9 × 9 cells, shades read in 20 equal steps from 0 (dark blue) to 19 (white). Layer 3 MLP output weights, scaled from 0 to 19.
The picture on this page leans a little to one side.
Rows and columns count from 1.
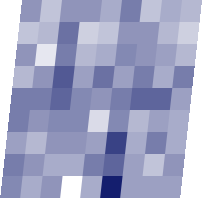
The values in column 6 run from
0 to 11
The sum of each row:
103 111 103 85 72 97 90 91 95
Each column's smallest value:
8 8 5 9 7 0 6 6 8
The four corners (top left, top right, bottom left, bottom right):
10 13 9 11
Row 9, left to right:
9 12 10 19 12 0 11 11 11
